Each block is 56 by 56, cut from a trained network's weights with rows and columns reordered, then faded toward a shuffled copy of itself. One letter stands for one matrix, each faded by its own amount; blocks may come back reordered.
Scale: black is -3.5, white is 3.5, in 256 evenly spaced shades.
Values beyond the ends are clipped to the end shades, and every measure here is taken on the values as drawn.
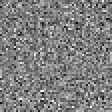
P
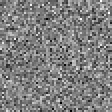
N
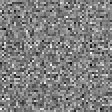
P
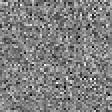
P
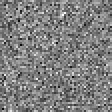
N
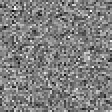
N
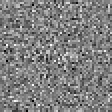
P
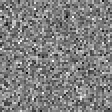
N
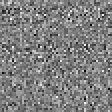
P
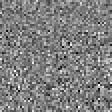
P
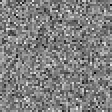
N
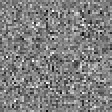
P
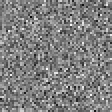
N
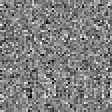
P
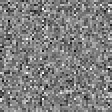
P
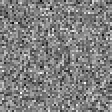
N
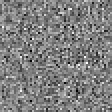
P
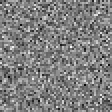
N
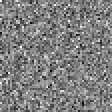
N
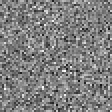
N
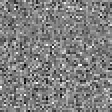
P
